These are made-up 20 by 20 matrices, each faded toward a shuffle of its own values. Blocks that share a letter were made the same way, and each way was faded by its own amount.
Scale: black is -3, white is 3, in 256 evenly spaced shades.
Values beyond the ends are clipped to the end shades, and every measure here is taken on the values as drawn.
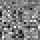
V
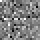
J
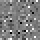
V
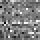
V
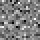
V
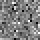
J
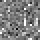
J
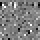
V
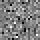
J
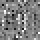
V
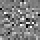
V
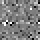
V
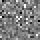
J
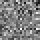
V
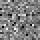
J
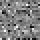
V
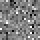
J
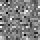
J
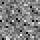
J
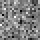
J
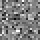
V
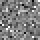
J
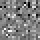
V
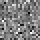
J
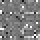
V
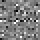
V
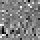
V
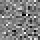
V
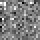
J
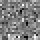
V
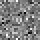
J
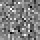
J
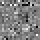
V
